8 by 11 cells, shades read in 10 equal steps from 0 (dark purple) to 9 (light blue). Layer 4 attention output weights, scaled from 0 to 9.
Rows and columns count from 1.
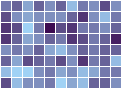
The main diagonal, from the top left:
5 6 9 6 7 3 6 8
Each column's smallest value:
2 3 3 4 0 3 2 2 4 3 1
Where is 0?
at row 3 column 5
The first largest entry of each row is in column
7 10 3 3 6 11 2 6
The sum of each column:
33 46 54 41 38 45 41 37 43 38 39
